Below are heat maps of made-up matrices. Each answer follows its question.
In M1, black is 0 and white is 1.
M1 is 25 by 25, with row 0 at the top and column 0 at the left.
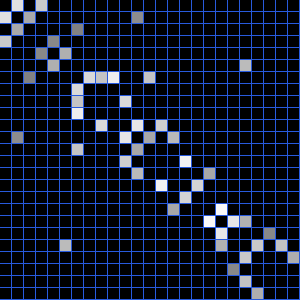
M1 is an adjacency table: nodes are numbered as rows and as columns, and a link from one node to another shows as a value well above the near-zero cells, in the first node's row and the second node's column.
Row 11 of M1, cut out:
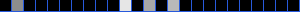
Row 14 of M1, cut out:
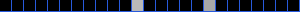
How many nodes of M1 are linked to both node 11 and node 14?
0
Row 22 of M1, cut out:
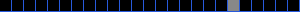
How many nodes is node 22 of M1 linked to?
1
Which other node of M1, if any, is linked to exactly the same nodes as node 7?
node 9
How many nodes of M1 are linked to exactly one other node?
6
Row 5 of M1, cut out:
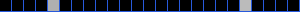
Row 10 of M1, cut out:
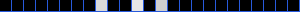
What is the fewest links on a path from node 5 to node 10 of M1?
6
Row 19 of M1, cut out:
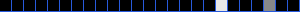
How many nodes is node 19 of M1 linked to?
2
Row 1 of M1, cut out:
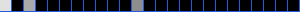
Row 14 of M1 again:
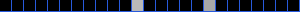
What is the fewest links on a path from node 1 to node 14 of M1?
2
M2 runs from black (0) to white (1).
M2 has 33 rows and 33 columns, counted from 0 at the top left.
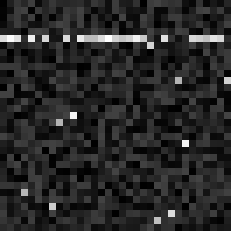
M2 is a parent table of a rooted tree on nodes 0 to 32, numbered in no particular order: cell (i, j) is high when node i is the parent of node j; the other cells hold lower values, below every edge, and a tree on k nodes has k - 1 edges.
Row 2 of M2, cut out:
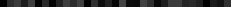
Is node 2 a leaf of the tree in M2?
yes
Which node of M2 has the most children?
5
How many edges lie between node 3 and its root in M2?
2
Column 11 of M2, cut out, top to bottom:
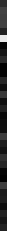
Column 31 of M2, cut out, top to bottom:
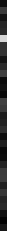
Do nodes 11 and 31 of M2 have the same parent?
yes
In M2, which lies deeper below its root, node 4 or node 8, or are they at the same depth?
node 8
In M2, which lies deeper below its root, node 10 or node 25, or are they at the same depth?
the same depth
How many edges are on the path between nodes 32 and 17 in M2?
3
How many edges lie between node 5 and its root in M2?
0
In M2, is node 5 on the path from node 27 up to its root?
yes
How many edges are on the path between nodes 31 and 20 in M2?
2
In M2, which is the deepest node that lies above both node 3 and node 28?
5
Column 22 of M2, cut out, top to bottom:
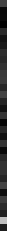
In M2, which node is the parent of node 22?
31
